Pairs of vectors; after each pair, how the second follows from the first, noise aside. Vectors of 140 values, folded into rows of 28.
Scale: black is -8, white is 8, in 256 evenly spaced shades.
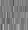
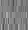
sign-scrambled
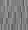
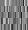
scaled up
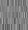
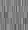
shuffled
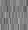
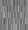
shuffled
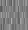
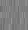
shrunk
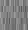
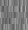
sign-scrambled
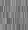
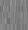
shrunk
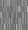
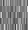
scaled up
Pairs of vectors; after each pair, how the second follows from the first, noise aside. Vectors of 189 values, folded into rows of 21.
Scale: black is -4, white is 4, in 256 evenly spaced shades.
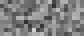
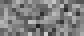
wrapped around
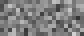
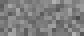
shrunk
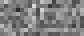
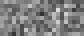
wrapped around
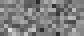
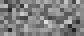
wrapped around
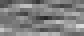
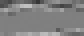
partly zeroed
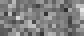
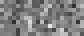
wrapped around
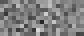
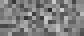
wrapped around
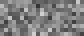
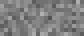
shrunk
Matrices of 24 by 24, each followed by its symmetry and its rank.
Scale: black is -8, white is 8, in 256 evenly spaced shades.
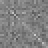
symmetric, rank five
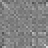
symmetric, rank five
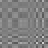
symmetric, rank one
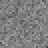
symmetric, full rank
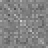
symmetric, rank five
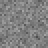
symmetric, full rank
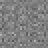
neither, rank five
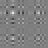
symmetric, rank one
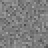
symmetric, full rank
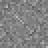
symmetric, full rank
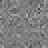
neither, rank five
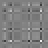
symmetric, rank one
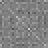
symmetric, rank five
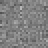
neither, rank five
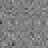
neither, rank five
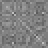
symmetric, rank five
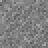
symmetric, full rank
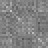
symmetric, rank five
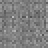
neither, rank five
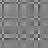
symmetric, rank one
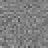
neither, rank five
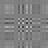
symmetric, rank one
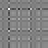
symmetric, rank one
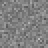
symmetric, full rank
